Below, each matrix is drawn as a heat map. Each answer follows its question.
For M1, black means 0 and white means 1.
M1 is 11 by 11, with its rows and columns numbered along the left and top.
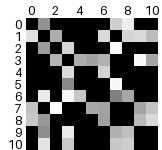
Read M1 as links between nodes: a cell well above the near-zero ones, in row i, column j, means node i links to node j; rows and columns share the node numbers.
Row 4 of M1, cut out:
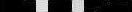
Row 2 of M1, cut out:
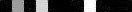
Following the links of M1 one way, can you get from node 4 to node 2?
yes
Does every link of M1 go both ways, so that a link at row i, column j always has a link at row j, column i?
yes
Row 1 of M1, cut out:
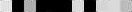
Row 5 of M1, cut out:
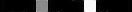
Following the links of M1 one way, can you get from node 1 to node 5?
yes
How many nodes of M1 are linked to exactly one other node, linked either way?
0
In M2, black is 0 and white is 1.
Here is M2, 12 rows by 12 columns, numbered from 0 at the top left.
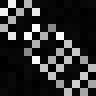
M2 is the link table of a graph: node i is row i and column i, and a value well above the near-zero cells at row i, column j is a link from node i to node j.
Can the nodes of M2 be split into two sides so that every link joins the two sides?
yes
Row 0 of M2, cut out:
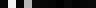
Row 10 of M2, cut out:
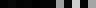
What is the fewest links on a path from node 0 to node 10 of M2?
4
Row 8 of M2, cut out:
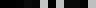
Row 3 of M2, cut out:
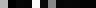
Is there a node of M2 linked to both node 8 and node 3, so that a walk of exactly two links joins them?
no
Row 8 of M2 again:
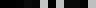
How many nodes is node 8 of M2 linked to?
3
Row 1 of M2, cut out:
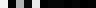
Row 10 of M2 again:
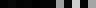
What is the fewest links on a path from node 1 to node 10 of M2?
3
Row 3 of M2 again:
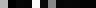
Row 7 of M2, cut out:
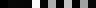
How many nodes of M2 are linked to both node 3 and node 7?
2
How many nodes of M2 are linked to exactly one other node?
1
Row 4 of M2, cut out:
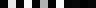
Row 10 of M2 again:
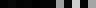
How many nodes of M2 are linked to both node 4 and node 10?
1
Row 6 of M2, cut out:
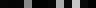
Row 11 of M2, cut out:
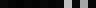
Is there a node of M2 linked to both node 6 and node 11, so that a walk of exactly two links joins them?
no
